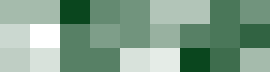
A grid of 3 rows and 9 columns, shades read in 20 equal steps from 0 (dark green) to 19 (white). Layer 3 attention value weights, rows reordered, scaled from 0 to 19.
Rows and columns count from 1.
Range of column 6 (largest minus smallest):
6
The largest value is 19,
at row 2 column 2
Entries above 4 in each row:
8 8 7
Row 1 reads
12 12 0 7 8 13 13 5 8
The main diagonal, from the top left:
12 19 6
